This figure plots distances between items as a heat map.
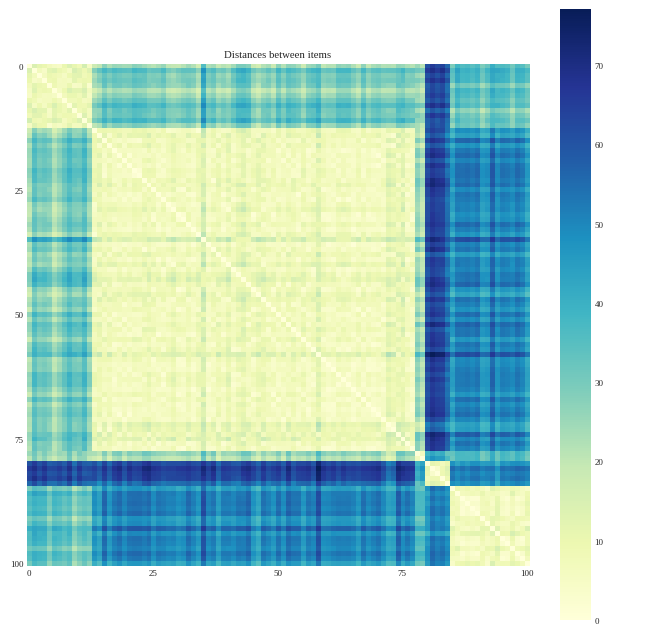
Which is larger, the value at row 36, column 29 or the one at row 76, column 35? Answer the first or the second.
the second
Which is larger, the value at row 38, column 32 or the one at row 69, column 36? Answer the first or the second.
the first
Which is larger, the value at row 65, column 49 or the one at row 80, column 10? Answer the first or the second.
the second
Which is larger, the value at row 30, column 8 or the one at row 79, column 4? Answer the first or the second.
the first
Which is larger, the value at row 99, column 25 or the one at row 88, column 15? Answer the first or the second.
the second
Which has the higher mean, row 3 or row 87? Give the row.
87
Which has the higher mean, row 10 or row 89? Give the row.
89
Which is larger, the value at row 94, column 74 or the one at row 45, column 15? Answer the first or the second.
the first
